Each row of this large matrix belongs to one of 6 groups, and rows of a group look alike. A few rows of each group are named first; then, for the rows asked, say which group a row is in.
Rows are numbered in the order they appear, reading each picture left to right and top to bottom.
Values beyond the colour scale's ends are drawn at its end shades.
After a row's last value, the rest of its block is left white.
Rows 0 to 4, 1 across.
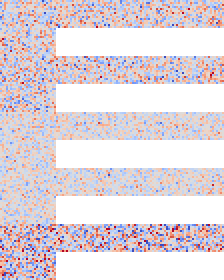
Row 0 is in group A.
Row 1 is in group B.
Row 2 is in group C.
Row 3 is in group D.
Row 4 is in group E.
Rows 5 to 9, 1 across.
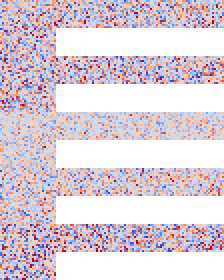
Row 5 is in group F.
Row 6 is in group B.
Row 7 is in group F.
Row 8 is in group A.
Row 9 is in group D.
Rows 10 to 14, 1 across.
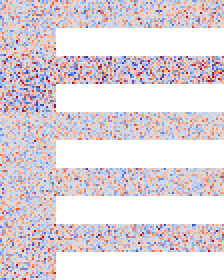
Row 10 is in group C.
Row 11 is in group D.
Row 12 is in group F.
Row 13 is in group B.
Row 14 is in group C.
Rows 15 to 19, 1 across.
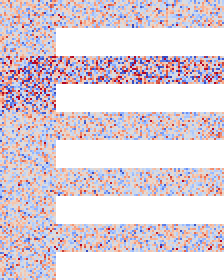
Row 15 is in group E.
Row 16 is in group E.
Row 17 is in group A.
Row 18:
A
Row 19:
E
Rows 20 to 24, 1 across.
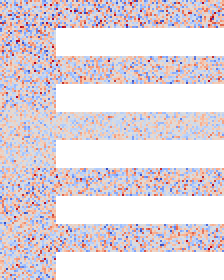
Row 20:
B
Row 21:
E
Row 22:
E
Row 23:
C
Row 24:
F
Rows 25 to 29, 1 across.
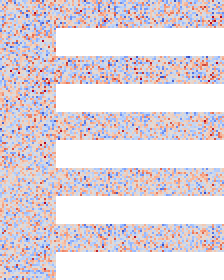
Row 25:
D
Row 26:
F
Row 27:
A
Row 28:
F
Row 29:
D
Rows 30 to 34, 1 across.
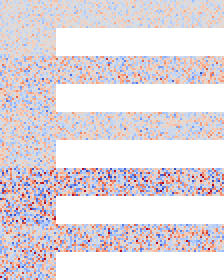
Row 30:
C
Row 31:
B
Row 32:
E
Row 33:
D
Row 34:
F
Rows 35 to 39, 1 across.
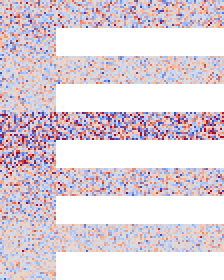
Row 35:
E
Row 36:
A
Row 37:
B
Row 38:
E
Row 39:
C
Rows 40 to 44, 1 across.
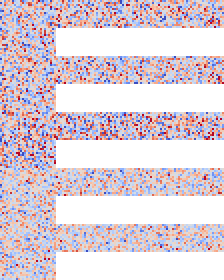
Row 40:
A
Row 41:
A
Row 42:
F
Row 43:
A
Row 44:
E
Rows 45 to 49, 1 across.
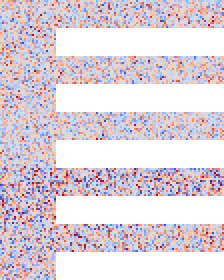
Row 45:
F
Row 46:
E
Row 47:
D
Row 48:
C
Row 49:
B
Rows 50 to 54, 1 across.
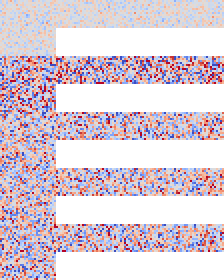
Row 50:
D
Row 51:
A
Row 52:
B
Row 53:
B
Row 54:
B
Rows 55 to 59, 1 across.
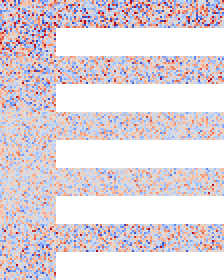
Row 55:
F
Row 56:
E
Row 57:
F
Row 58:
F
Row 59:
D
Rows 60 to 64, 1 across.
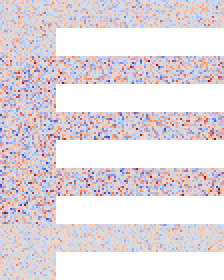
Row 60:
F
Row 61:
E
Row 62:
A
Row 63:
A
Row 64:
E
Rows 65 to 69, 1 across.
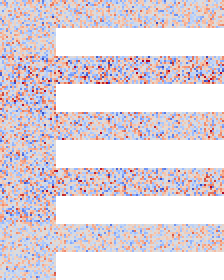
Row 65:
B
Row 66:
F
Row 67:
B
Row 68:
B
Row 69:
D
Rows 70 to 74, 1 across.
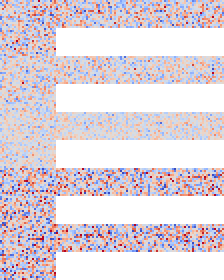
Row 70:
C
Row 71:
D
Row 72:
C
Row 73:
A
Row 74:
C
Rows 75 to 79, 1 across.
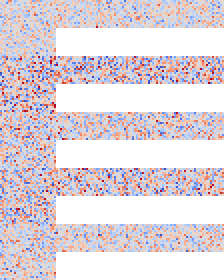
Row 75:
D
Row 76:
C
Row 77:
E
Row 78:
B
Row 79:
C
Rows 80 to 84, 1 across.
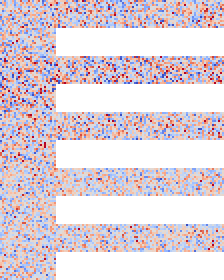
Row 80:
B
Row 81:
A
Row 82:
A
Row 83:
C
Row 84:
F
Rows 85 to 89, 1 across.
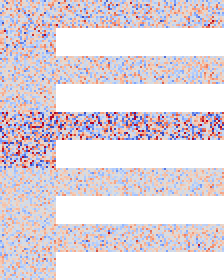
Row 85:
F
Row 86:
B
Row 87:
C
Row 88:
B
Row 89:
F
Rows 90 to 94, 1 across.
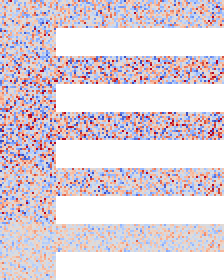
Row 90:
D
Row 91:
F
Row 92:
A
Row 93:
A
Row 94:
A
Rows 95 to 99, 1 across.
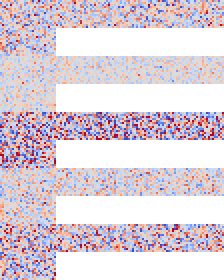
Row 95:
E
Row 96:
C
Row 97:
F
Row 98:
F
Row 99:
E
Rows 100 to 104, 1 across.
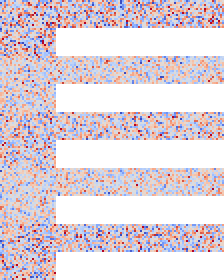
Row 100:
A
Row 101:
E
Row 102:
E
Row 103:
A
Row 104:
C
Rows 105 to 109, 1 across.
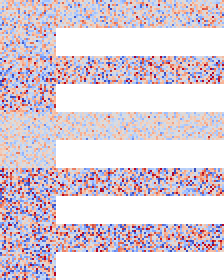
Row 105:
F
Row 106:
A
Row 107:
E
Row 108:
E
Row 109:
D
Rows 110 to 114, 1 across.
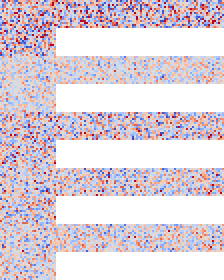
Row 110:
F
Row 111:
D
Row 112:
E
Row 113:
D
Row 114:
D
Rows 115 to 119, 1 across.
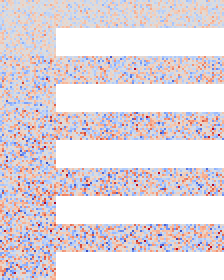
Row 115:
F
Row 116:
D
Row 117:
F
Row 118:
F
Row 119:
E
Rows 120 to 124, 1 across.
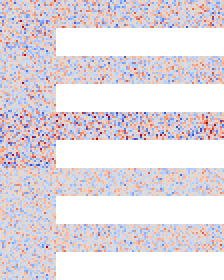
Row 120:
D
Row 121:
D
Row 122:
B
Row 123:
E
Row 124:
D
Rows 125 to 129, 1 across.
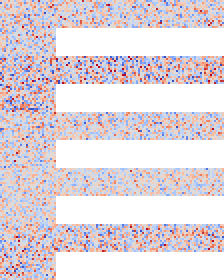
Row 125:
E
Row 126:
B
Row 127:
C
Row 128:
F
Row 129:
F
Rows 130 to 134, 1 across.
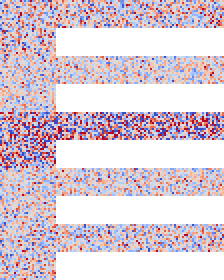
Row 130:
A
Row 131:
B
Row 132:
F
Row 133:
C
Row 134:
C
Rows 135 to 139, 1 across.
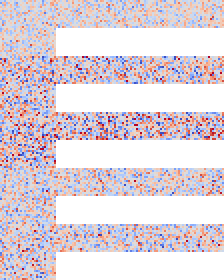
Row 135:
B
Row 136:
B
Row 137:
F
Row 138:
D
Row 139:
C
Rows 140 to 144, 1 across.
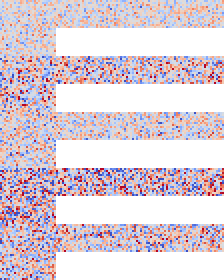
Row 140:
F
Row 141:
A
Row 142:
E
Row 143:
B
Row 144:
C
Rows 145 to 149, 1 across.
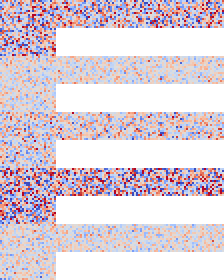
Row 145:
C
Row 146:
E
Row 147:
E
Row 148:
E
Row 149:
C
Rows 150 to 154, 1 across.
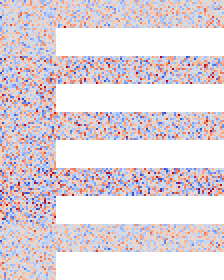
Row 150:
A
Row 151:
A
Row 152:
B
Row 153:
E
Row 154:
A
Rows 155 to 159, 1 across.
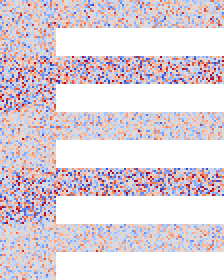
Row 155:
A
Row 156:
A
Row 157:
C
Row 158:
F
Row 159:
D
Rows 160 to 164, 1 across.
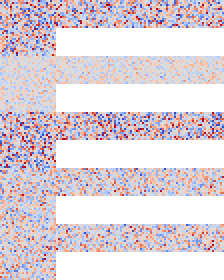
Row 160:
E
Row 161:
F
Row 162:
D
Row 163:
B
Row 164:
F
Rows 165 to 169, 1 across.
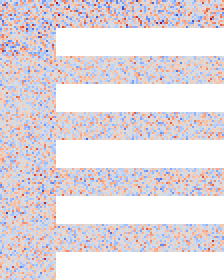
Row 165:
B
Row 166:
E
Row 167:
E
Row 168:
C
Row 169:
F
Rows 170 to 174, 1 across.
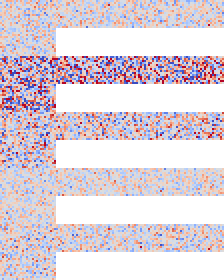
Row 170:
E
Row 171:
B
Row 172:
D
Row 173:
B
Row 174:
E
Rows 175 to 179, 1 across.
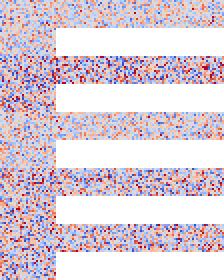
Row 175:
D
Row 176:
B
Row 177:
E
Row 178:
C
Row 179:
E
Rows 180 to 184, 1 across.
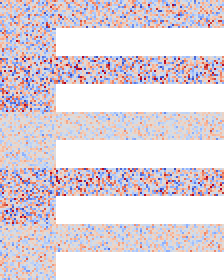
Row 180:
E
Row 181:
B
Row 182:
B
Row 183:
B
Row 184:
A
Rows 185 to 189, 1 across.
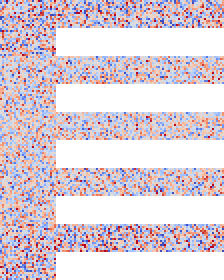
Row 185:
C
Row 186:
F
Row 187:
F
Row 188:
B
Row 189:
F
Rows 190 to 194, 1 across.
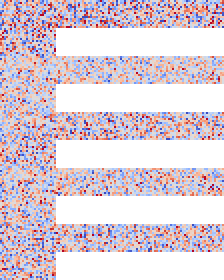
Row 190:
F
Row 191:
A
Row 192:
F
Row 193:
A
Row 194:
C
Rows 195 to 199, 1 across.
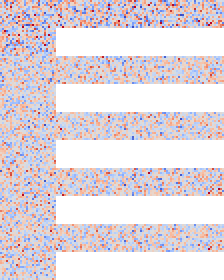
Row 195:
E
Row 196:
B
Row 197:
E
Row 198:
E
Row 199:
E
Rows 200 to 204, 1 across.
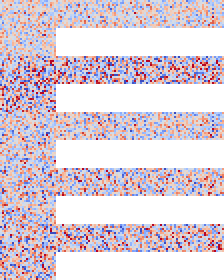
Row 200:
F
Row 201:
F
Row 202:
D
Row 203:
B
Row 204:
A
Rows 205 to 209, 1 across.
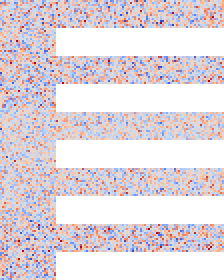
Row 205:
B
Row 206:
E
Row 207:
C
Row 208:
B
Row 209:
E
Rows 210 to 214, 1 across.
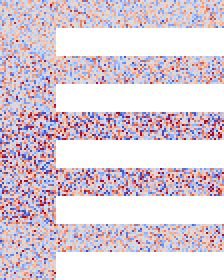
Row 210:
B
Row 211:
D
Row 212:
A
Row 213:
A
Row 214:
C
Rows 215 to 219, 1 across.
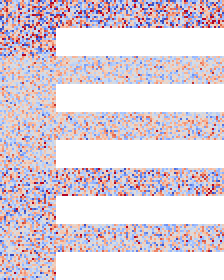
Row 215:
C
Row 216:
C
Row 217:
F
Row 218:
D
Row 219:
C
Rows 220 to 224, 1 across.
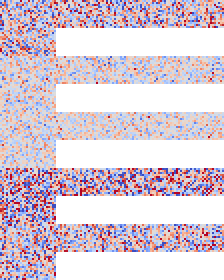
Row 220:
B
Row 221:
D
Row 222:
E
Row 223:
E
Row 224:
D
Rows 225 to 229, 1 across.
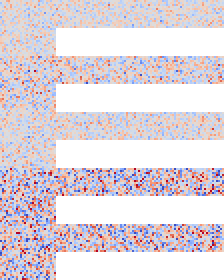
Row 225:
E
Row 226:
E
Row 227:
C
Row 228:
D
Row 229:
D
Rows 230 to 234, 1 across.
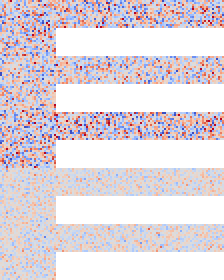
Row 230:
D
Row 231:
C
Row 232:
B
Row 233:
C
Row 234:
E
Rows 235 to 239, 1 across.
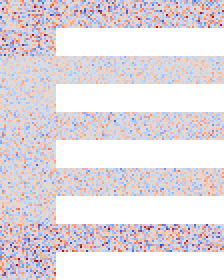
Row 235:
C
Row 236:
D
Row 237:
D
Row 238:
B
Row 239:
E
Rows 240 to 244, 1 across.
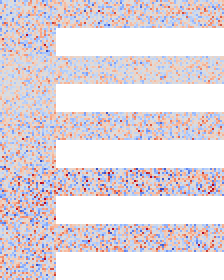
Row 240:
A
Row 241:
F
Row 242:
C
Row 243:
F
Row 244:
F
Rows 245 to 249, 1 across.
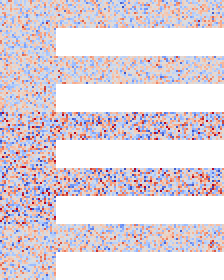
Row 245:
D
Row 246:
E
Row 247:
C
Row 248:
D
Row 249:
A
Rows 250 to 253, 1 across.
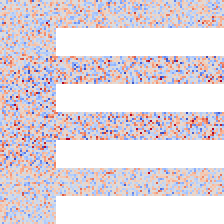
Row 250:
D
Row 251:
E
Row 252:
F
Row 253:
E
